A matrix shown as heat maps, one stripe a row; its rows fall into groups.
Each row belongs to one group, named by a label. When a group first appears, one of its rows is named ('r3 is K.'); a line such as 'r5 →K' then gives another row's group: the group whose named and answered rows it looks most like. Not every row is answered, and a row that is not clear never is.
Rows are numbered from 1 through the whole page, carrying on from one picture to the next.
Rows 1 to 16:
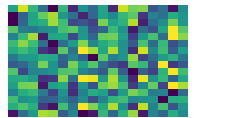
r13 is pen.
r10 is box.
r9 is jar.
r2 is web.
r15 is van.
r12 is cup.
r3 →web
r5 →cup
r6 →van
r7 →van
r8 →web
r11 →van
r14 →cup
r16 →web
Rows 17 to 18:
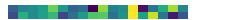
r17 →web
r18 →pen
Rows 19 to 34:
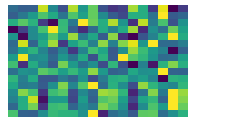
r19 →jar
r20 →jar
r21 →van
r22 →web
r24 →pen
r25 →pen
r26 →pen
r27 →box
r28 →jar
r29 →cup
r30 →van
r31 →cup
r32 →cup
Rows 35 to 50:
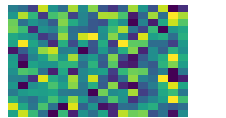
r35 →jar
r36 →cup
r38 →cup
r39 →van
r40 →pen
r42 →box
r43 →box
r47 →web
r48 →box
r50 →pen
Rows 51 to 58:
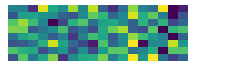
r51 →jar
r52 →pen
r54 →cup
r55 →pen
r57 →cup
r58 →pen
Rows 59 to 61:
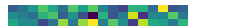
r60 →web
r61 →van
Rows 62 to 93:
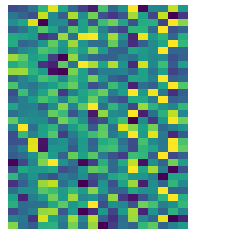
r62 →web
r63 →jar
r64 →cup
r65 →jar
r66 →van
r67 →box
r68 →jar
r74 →pen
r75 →jar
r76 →van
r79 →pen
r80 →pen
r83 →jar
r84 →web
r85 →pen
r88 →jar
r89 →box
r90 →van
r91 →web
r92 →jar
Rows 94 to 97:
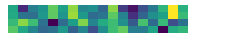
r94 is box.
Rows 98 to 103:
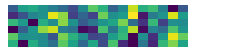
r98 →pen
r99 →web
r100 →cup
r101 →web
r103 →box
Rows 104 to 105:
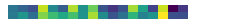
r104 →jar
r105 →jar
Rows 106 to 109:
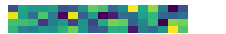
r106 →pen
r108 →cup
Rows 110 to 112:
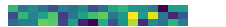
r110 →cup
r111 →pen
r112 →web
